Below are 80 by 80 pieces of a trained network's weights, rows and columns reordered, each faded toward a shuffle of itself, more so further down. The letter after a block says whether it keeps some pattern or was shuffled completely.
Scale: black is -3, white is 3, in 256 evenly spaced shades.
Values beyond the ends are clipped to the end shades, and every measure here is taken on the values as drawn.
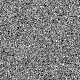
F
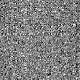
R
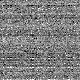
R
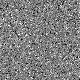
F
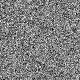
F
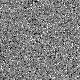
F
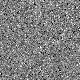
F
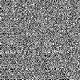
R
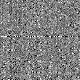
R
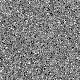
F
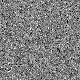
F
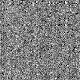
R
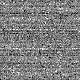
R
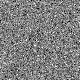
F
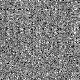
R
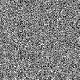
R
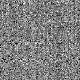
R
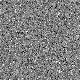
F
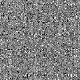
R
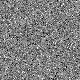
F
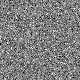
F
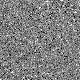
F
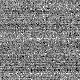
R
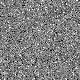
F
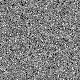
F
